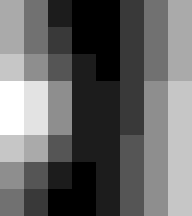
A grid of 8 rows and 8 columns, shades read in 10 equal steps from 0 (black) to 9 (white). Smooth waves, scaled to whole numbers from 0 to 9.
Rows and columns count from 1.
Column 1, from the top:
6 6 7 9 9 7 5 4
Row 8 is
4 2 0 0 1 3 5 7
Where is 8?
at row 4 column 2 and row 5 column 2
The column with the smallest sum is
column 4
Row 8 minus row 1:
-2 -2 -1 0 1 1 1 1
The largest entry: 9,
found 2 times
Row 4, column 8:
7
